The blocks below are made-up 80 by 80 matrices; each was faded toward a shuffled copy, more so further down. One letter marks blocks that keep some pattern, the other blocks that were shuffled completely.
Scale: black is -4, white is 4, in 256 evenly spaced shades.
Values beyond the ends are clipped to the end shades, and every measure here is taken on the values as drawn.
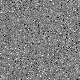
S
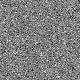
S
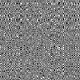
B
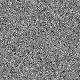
S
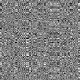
B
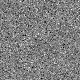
S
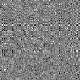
B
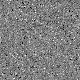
S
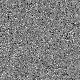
S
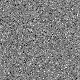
S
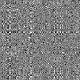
B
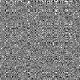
B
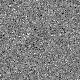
S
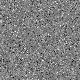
S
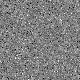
S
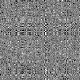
B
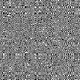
B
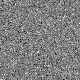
S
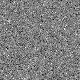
S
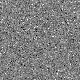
S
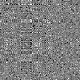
B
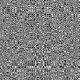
B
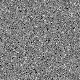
S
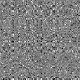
B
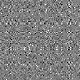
B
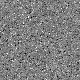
S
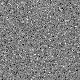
S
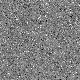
S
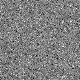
S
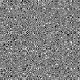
B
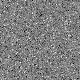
S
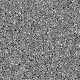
S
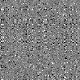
B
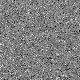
S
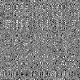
B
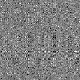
B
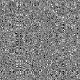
B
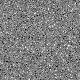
S
